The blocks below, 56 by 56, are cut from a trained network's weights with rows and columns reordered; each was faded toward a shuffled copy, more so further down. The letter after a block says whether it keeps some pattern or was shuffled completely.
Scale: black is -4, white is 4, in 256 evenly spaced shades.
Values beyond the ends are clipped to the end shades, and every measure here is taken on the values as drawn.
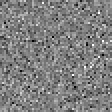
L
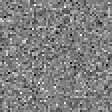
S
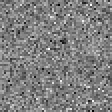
L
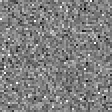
L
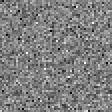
L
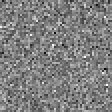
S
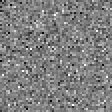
S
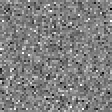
S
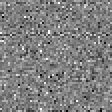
S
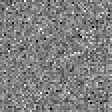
L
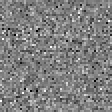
S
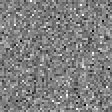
L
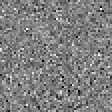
S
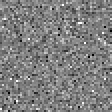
S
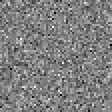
L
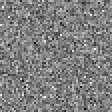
L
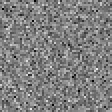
L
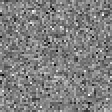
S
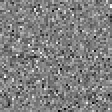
S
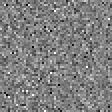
S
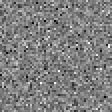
S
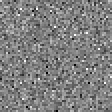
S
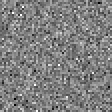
L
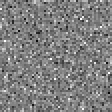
S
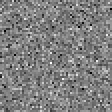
L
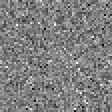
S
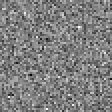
L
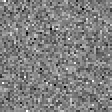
L
